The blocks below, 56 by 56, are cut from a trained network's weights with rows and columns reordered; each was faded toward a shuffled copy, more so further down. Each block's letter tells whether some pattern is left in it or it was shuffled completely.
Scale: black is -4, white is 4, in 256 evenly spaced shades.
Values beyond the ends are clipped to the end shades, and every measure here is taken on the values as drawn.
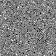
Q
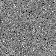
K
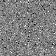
Q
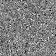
K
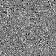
Q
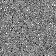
K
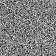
K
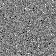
K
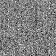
Q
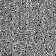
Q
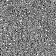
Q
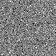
K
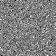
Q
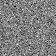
K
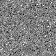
Q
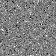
K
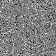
K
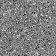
K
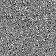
K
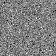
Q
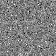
K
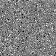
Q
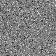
K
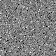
K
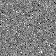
K
